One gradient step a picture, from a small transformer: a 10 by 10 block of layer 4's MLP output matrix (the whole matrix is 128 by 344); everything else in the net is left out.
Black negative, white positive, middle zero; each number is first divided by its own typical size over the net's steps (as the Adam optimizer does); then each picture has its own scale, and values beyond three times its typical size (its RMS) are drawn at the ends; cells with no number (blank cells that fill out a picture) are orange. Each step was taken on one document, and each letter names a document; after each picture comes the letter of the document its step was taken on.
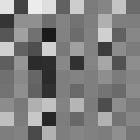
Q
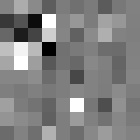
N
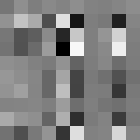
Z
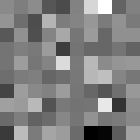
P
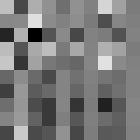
Q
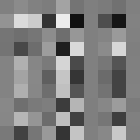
Z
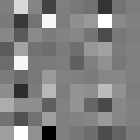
N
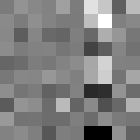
P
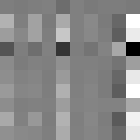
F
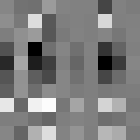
Q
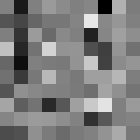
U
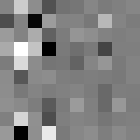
N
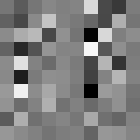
U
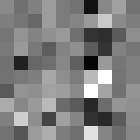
P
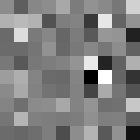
U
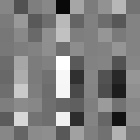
Z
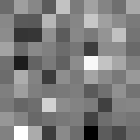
P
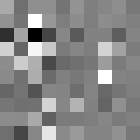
Q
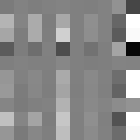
F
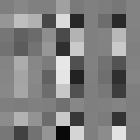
Z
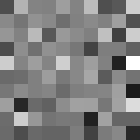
U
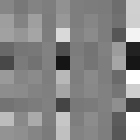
F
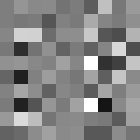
U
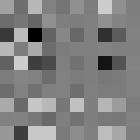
Q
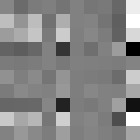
F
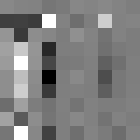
N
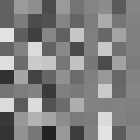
Q
